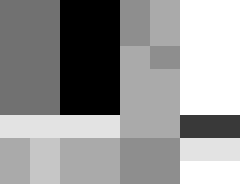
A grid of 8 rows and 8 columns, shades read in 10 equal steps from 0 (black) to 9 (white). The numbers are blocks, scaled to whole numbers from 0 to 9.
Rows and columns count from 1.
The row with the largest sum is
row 8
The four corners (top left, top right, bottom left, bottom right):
4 9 6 9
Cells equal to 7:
2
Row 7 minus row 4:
2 3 6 6 -1 -1 -1 -1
